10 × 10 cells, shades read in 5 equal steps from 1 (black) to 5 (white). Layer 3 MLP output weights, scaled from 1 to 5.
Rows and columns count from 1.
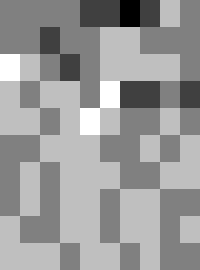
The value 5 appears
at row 3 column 1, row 4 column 6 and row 5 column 5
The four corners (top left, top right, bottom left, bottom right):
3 3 4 3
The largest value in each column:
5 4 4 4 5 5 4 4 4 4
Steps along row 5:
same down up up down down same up down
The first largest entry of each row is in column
9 6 1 6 5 3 2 2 1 1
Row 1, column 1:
3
